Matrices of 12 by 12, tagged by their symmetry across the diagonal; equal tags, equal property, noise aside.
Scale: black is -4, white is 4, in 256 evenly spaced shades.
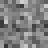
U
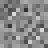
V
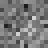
V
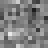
U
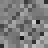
V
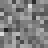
U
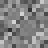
V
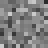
U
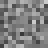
U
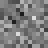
V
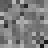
V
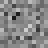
V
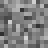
U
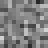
U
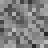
V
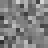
U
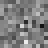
U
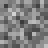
V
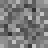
V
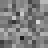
U
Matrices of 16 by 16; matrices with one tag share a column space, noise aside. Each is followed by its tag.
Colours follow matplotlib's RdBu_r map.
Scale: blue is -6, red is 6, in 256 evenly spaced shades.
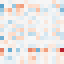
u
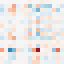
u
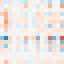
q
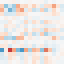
u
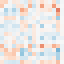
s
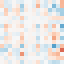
s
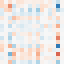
s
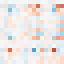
u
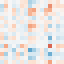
s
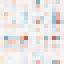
q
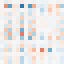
u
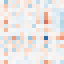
q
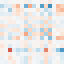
u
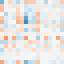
q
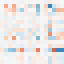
u
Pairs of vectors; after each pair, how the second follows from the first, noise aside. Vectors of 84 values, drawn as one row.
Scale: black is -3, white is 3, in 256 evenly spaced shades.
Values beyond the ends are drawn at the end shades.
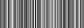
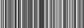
shuffled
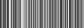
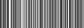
copied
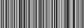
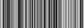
shuffled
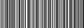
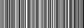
copied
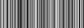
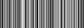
shuffled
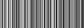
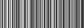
copied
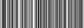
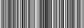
shuffled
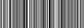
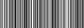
shuffled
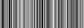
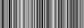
copied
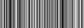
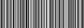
shuffled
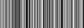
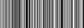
copied
